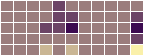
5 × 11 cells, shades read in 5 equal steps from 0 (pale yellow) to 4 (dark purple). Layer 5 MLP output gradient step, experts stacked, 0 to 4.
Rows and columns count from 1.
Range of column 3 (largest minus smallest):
0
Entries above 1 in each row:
11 11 11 11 8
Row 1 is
2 2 2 2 3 2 2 2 2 2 2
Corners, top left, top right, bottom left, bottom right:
2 2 2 0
